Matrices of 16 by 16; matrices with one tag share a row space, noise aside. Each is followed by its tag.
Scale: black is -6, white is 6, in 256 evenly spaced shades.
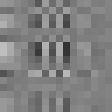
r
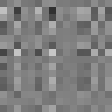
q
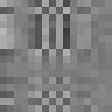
r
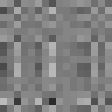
q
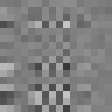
r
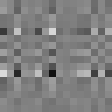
q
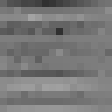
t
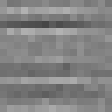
t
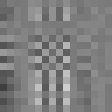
r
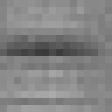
t
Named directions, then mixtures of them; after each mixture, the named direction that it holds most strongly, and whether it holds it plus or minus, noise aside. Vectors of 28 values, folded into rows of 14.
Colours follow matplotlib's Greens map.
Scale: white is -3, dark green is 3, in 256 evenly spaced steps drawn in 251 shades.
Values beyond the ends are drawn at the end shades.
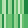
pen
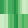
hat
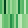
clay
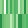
clay, minus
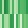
clay, plus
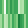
clay, minus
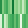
pen, plus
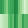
hat, plus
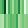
clay, plus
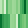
hat, minus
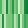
pen, plus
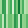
pen, minus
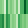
hat, minus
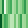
clay, minus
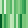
clay, minus
